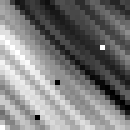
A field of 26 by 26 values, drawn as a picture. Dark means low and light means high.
Calmest part: top middle. Slope: up to the bottom left. Average level on the scale: 50%. Lone odd cells: 3, 1 higher and 2 lower than their neighbours. Mirror symmetry: none. Grain: diagonal, down to the right.
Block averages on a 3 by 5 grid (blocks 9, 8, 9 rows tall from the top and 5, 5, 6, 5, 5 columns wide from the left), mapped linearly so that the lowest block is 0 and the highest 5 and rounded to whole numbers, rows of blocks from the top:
31011
54101
44432
